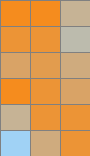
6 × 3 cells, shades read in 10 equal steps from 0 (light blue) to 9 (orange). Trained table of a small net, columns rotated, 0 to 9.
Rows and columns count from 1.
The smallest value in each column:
0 5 3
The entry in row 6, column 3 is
8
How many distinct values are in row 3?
3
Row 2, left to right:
8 8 3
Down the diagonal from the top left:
9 8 5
